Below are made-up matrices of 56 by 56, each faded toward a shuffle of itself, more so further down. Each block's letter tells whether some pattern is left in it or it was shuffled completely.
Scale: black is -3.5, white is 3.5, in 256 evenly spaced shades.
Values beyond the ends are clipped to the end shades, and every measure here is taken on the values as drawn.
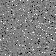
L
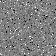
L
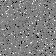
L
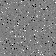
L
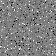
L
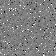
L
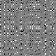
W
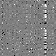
W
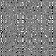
W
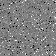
L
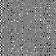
W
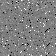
L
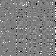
W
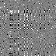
W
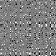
W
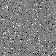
L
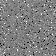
L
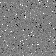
L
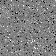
L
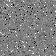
L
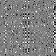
W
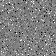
L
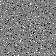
L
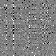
W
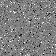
L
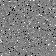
L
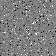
L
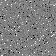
L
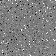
L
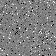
L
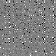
W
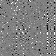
W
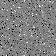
L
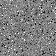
L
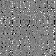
W
